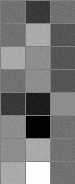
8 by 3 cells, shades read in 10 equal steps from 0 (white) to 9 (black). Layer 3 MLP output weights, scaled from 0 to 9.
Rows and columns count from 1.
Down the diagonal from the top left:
5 3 6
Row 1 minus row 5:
-2 -1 1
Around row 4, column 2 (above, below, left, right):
4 8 5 6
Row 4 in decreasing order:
6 5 4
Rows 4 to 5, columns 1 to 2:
5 4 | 7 8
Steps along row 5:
up down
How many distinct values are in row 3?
3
